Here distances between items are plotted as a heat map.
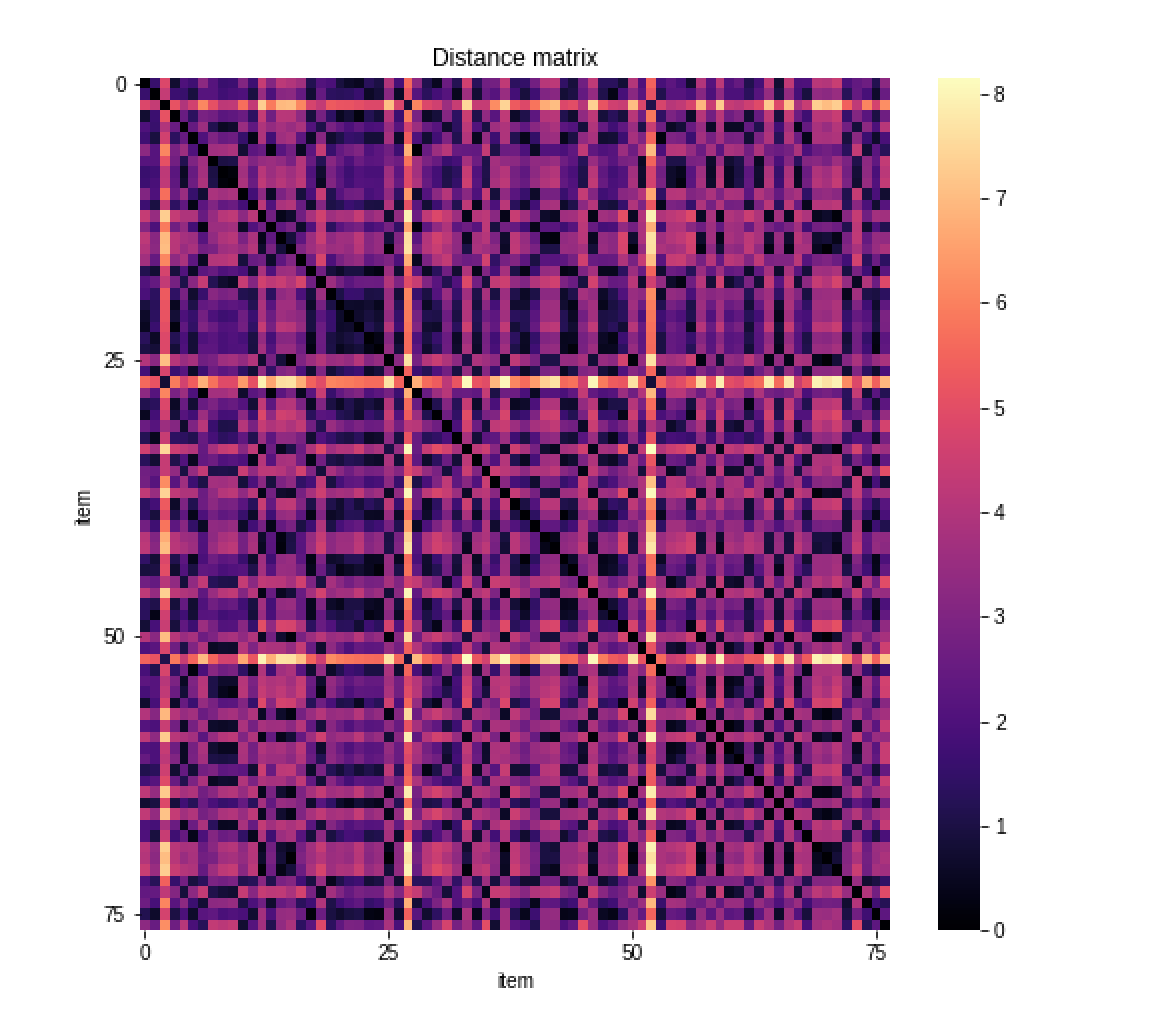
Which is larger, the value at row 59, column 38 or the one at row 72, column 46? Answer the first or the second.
the first
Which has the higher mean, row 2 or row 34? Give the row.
2
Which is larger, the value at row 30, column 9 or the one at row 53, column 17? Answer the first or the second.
the first
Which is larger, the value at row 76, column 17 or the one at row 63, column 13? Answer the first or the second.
the second
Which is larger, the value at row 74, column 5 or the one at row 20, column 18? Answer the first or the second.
the second
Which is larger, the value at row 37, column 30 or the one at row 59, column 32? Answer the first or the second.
the first
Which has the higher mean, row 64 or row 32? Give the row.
64
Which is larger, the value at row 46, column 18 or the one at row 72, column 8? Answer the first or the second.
the first
